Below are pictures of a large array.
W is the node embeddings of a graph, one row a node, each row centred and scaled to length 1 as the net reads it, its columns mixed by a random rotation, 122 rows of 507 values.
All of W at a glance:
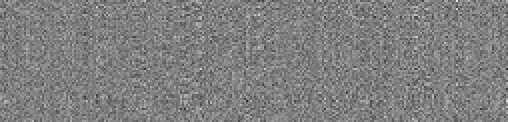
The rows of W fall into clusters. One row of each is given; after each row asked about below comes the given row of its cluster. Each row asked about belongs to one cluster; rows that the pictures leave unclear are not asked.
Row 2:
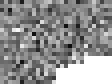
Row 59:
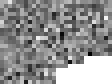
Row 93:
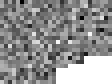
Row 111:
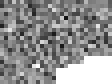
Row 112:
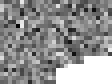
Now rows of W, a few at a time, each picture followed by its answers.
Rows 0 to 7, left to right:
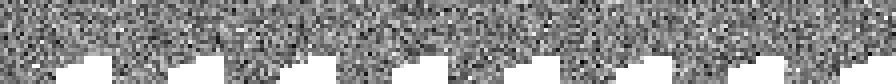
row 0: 111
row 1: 111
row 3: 112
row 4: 59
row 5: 2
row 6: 93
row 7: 93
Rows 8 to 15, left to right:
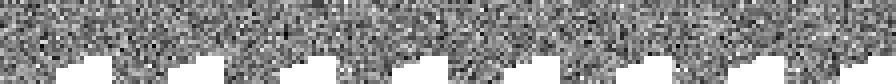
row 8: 111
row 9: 111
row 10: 59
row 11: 93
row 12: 2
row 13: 59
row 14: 93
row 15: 93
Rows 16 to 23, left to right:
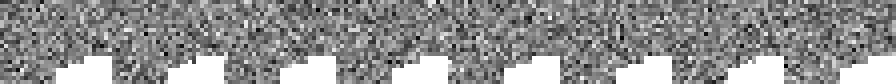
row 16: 2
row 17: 2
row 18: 112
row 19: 2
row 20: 93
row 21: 59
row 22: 2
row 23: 111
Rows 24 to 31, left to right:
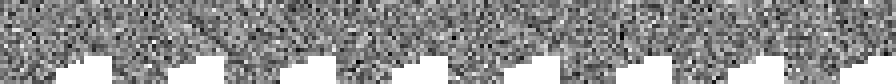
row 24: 2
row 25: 111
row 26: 112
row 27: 2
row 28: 111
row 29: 59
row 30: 2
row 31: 93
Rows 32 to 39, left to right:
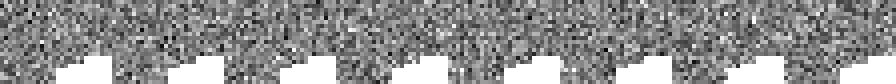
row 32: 111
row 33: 59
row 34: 59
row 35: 2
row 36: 93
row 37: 93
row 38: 2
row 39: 112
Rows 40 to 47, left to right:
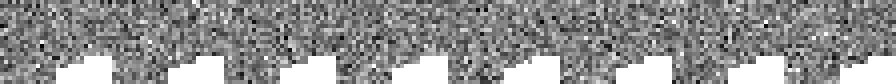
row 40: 111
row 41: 93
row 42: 59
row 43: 111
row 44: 2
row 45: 59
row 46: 59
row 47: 93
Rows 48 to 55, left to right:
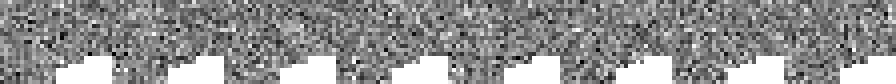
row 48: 59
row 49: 93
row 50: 111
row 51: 2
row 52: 93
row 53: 2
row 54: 2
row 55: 59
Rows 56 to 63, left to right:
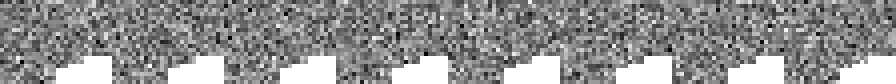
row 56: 2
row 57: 111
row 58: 111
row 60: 93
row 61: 59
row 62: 59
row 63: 2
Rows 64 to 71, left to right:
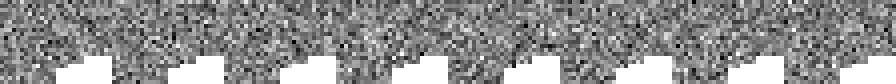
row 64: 111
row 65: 59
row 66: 112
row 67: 93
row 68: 2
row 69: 2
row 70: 93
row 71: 111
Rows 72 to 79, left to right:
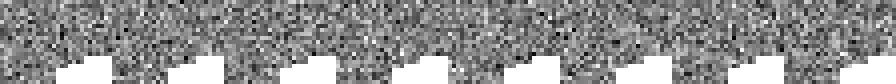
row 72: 59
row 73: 111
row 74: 59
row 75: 93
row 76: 93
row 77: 111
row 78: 59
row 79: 112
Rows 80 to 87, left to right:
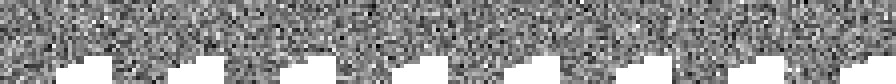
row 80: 59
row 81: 2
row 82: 112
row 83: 111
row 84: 111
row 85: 111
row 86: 59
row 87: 93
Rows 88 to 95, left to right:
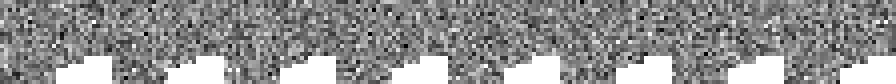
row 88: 59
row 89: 2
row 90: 93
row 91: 2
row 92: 111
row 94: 112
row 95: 59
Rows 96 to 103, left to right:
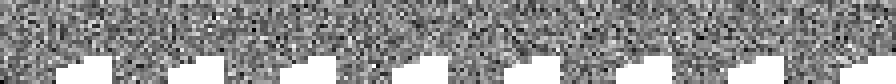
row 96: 59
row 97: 59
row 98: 59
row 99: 111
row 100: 112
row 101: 112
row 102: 112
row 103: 59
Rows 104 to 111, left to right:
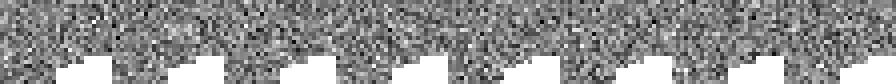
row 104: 59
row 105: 111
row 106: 112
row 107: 111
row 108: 2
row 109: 2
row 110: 93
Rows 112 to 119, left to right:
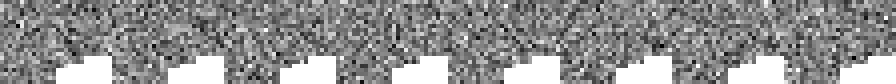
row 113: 111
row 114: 2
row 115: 59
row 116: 112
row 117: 2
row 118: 2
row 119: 93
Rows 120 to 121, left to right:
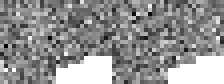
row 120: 93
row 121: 112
